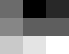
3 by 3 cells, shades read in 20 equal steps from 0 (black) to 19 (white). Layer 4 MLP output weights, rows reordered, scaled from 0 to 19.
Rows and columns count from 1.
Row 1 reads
8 0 3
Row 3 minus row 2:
5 10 12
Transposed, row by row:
8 10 15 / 0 7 17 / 3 7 19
